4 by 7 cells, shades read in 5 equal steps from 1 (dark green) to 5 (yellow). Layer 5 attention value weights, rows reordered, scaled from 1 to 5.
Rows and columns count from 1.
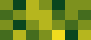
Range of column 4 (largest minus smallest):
1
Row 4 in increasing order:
1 2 2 3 4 4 5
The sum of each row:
18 20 19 21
